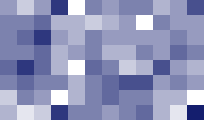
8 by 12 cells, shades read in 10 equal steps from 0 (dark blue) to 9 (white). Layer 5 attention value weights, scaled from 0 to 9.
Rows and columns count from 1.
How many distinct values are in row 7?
6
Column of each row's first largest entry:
5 9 5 4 5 5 4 2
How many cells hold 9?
5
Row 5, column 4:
6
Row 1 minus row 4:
1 3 2 -5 4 0 -1 -2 0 1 2 -2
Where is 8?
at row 8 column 2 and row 8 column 11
